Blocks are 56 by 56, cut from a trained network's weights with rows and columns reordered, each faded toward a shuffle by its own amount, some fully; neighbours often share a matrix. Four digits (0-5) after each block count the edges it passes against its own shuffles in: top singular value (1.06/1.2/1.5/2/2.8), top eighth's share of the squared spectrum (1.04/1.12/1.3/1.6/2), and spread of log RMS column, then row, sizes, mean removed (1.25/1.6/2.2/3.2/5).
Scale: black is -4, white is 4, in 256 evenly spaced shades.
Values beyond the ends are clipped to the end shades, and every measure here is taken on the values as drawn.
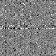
3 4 1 2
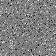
0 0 0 0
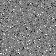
0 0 0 0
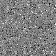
2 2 0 0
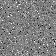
0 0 0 0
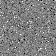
0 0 0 0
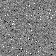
0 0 0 0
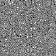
3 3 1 1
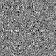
3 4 1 1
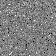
1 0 0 0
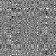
4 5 3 2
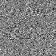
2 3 0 2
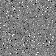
1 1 0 0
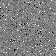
0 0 0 0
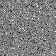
2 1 0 0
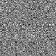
3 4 1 3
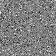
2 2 0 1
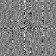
3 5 2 1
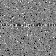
2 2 0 1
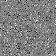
1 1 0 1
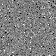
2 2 0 0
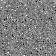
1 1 0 0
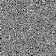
2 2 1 1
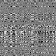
4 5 1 4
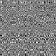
4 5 2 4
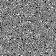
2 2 0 1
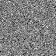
1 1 0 0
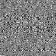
3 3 0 3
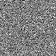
2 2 0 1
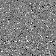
2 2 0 1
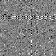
3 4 1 2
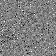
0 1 0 0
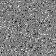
2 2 0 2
